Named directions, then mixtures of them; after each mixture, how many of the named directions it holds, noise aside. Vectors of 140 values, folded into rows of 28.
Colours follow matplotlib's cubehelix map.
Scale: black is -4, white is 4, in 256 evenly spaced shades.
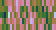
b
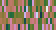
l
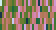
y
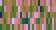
three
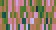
two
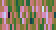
one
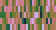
three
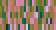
two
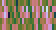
two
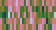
one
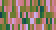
three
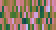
three
